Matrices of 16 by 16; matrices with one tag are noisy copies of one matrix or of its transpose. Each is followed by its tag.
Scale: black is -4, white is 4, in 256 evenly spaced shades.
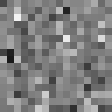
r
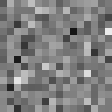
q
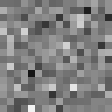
q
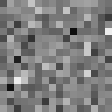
q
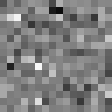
r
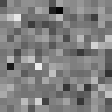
r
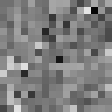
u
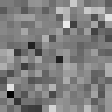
u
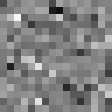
r
